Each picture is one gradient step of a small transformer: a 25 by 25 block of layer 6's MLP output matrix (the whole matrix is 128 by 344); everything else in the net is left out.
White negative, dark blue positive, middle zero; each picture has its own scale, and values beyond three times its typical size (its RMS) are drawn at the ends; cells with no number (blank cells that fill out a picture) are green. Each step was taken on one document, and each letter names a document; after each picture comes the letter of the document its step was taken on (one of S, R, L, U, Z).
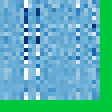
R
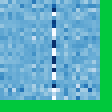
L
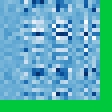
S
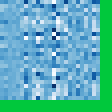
S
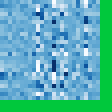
L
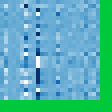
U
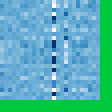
L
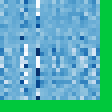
U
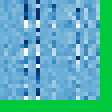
R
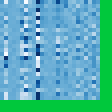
U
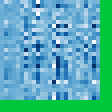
S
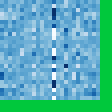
L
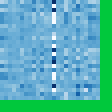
L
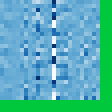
S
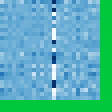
L
